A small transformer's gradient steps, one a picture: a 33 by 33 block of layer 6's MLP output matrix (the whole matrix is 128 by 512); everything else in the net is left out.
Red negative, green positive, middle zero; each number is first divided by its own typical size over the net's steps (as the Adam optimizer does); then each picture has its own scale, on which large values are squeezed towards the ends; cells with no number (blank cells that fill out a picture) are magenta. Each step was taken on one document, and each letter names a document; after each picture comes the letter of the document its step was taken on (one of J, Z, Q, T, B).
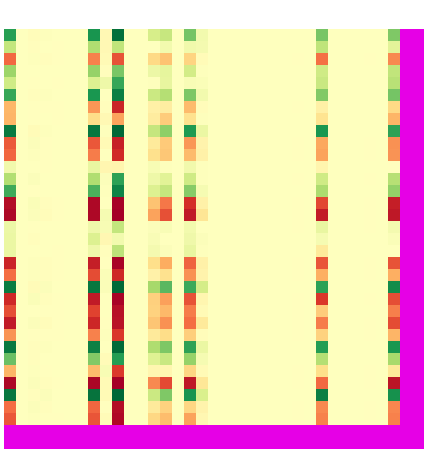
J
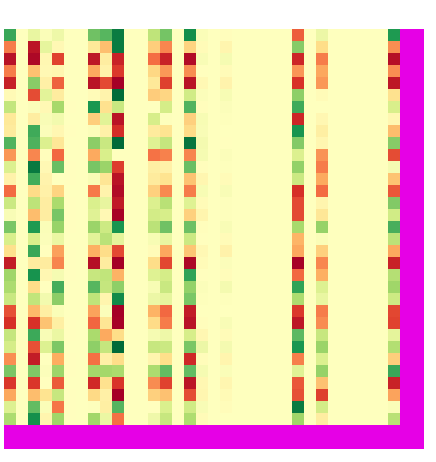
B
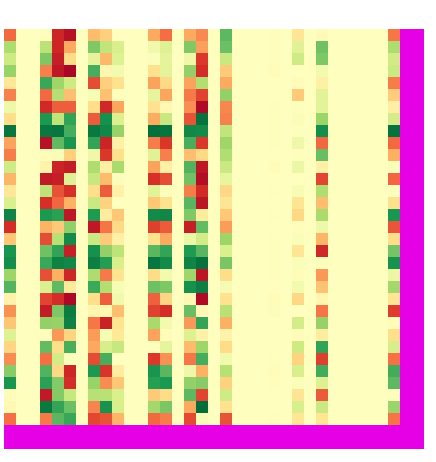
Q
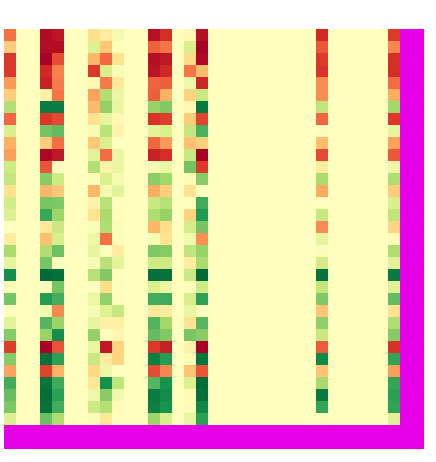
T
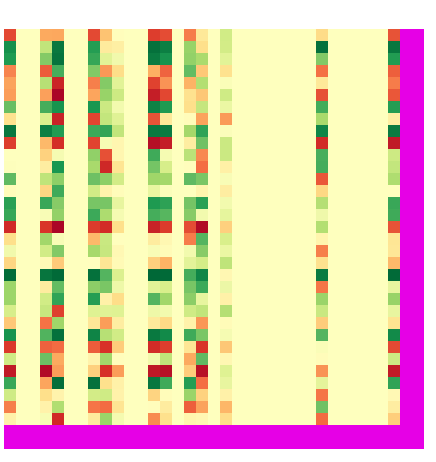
Q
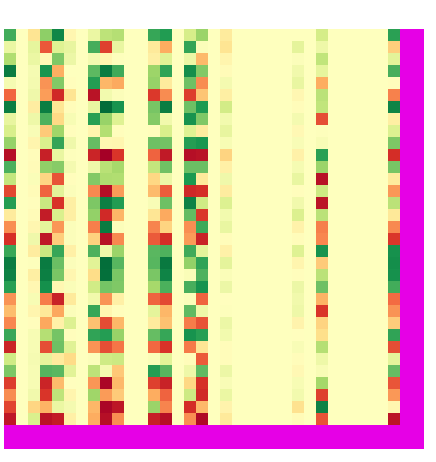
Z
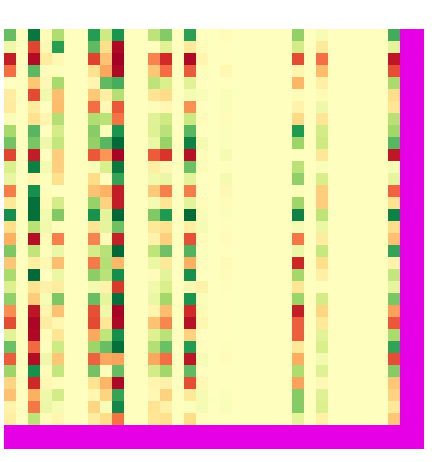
B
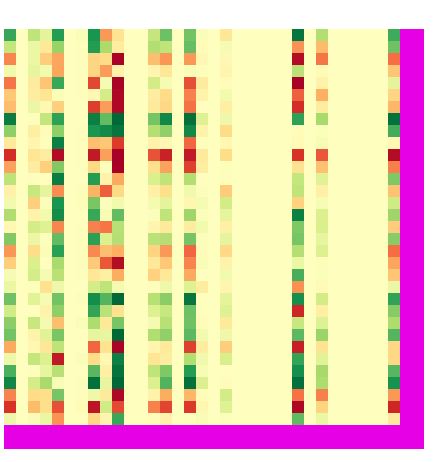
B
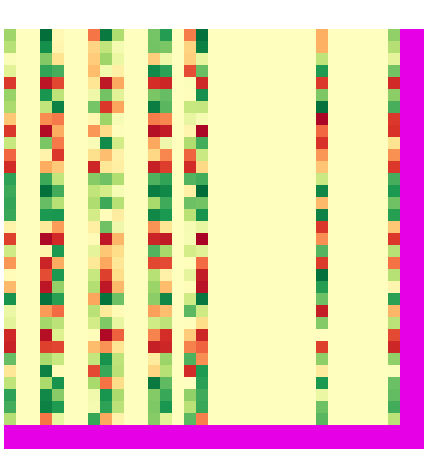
Q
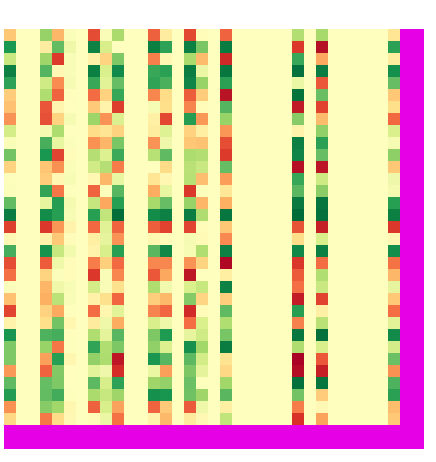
Z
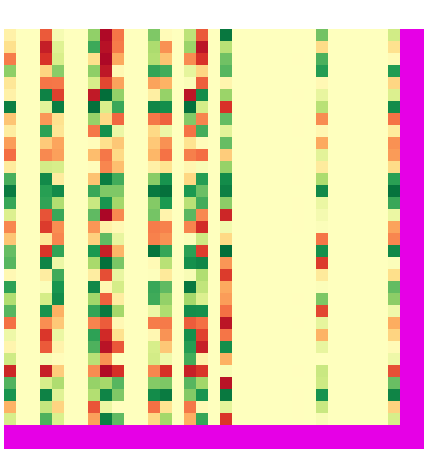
Q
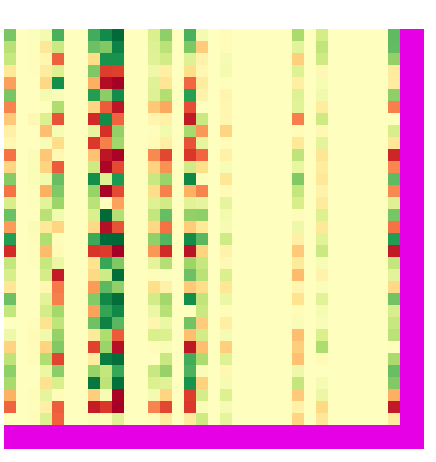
B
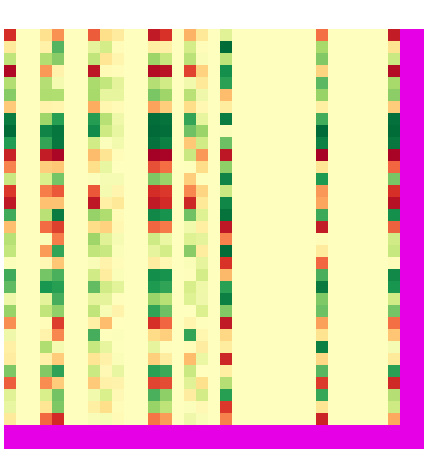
T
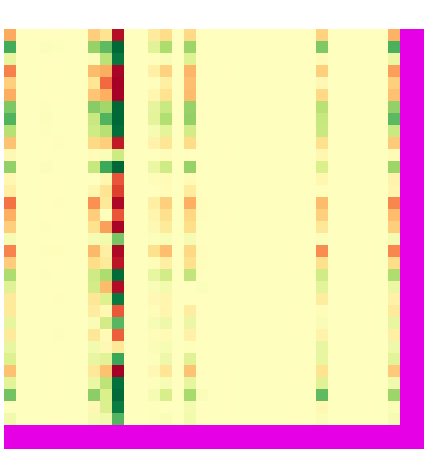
J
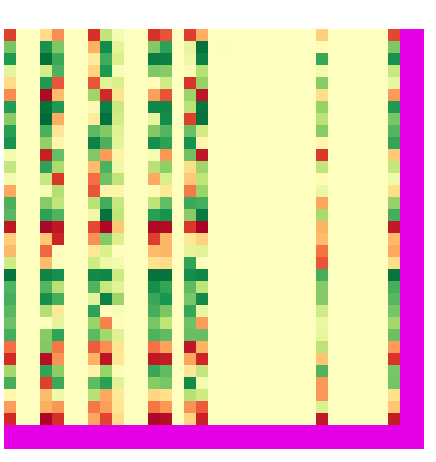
Q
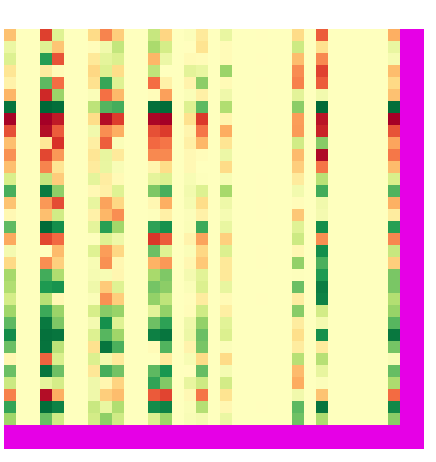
T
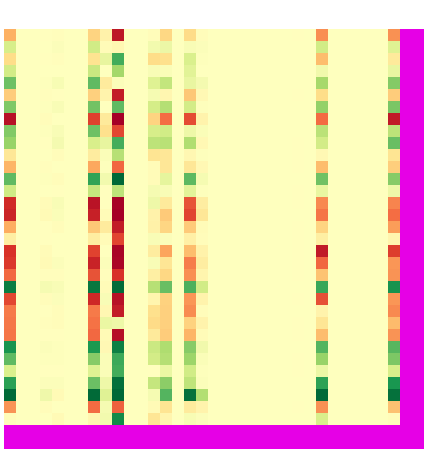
J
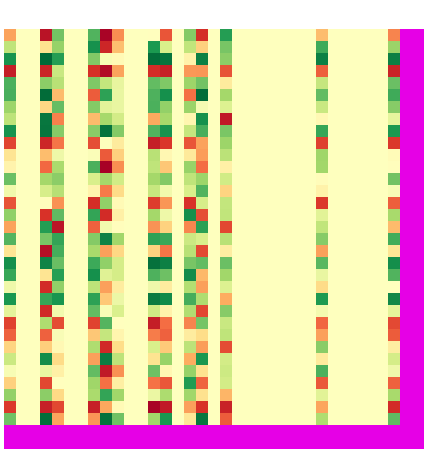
T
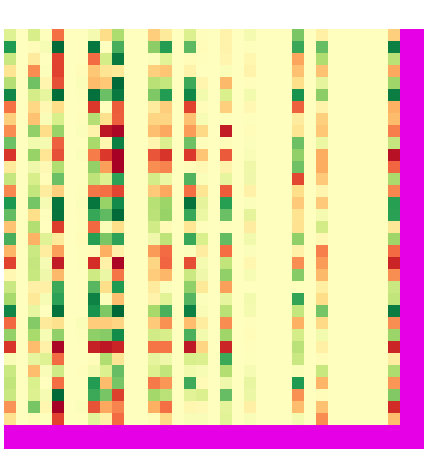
B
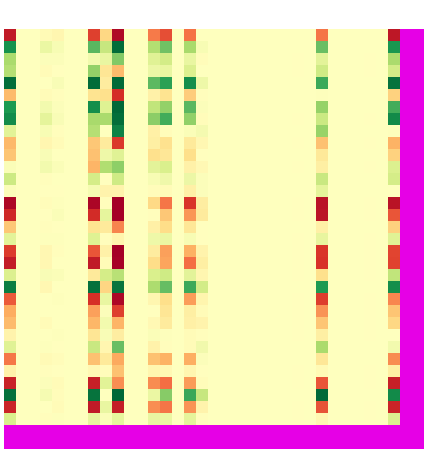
J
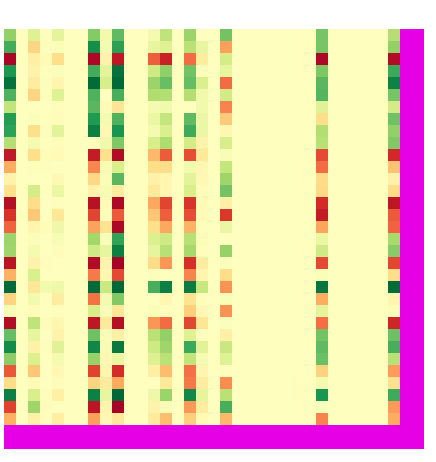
J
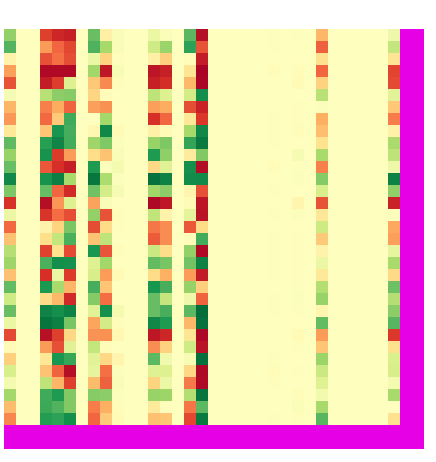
Q
